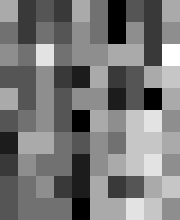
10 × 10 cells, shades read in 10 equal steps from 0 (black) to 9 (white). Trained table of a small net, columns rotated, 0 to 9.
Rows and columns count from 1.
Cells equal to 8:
4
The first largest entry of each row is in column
1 5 10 10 1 9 8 9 10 8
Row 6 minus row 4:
0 1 0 1 -1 0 3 4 2 -2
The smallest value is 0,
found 5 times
